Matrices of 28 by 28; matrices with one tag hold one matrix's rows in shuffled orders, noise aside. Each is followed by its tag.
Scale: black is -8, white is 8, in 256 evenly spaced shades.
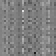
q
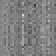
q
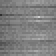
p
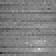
p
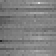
p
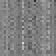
q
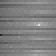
p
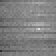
p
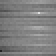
p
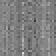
q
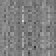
q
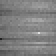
p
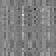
q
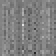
q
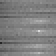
p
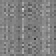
q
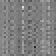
q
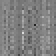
q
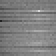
p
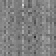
q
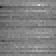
p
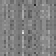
q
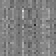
q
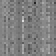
q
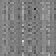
q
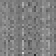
q
